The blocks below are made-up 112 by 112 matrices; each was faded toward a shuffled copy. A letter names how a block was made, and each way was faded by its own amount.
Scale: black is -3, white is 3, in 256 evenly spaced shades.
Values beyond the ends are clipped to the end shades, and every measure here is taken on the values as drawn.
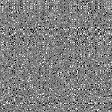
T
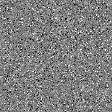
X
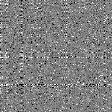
T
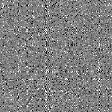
T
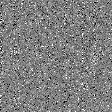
X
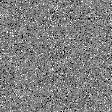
X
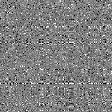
T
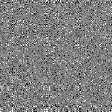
T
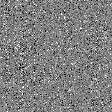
X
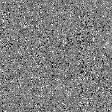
X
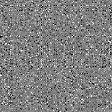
T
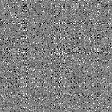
T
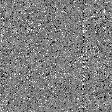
X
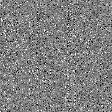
X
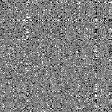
T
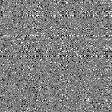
T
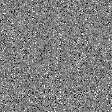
X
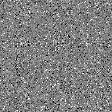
X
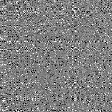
T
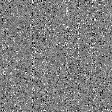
X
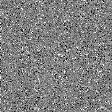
X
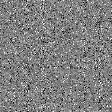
X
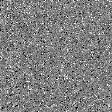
X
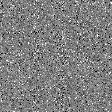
X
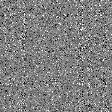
X
